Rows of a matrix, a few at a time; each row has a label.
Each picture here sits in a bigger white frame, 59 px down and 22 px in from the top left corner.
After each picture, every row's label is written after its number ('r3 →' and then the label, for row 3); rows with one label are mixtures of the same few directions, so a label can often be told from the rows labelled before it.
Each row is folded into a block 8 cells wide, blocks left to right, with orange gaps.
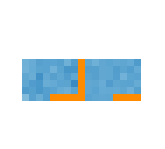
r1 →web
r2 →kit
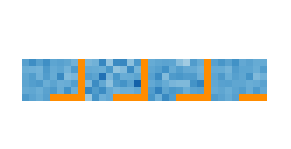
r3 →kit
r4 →web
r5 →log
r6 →kit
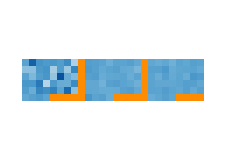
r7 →kit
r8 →web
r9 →kit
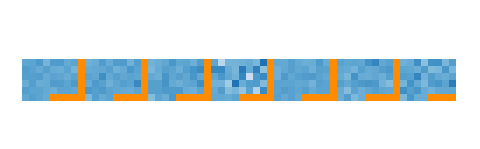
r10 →web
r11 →web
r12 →web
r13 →kit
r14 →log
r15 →log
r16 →web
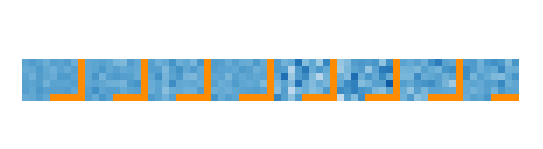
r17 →kit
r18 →log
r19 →kit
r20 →web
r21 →kit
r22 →web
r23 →log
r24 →log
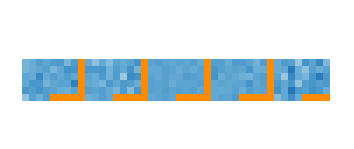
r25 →web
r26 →kit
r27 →kit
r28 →log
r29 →kit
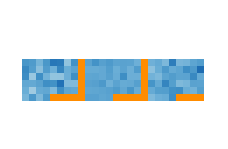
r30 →log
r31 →kit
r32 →web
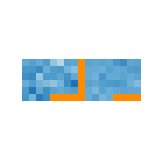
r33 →log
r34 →log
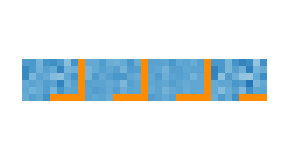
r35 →log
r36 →log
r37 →kit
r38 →log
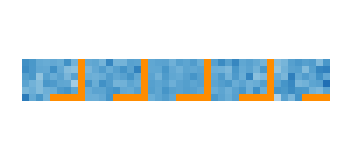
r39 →web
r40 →web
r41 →kit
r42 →kit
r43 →web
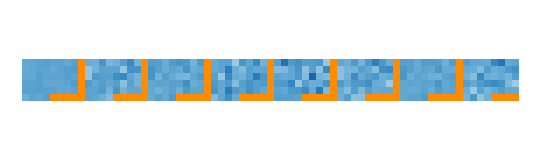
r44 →web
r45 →log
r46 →log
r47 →kit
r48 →kit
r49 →log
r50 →log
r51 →log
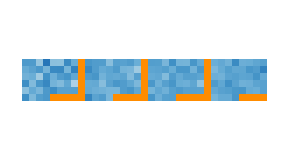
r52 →web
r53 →web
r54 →web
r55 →web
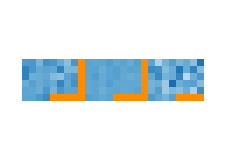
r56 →log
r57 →kit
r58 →kit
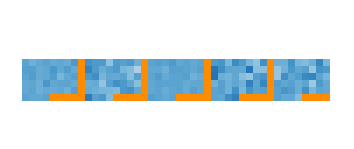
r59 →kit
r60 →web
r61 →kit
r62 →log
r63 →log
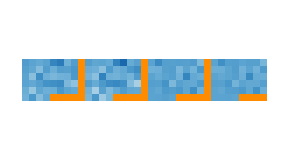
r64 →log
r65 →log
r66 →kit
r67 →kit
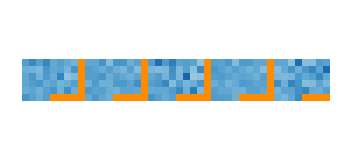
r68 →kit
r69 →web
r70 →kit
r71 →web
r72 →web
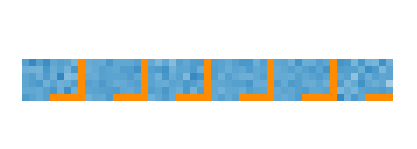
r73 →kit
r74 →web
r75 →kit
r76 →log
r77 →web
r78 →web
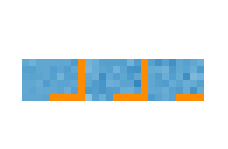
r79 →kit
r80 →web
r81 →kit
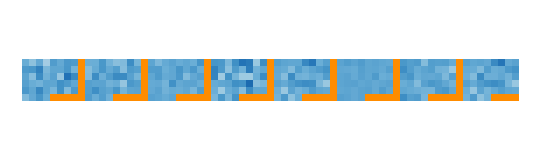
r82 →kit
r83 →log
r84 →kit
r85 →log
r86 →log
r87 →kit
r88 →web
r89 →log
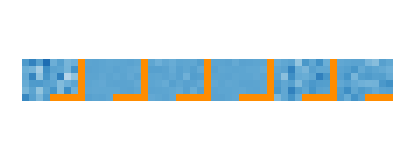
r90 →kit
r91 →web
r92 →kit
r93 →web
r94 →kit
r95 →log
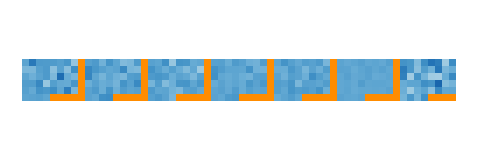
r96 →kit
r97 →log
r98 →web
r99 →log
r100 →kit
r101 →kit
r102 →log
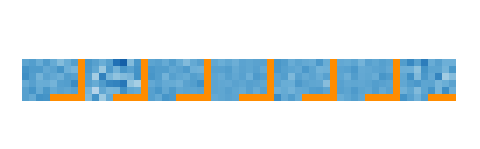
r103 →log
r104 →log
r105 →log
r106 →kit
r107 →web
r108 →kit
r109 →kit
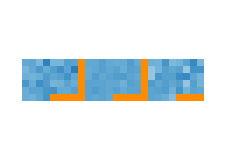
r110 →web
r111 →log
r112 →log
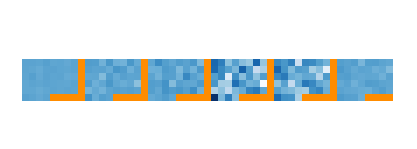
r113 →kit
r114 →web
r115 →kit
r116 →web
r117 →web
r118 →web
